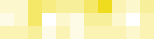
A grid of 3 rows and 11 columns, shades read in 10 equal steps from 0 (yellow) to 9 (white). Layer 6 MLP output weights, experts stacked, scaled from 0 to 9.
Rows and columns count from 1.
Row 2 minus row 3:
2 1 -2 1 1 0 -1 -1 1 2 0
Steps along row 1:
same down up up same down down up up down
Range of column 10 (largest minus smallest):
2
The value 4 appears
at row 1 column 4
